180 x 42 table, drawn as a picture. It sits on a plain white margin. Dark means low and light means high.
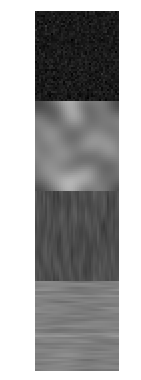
The table splits into 4 rows of 1 panel. Panel 1,1: very low, fine-grained, faint in contrast. Panel 2,1: middling, smooth. Panel 3,1: low, streaked downward, faint in contrast. Panel 4,1: middling, streaked across, faint in contrast.
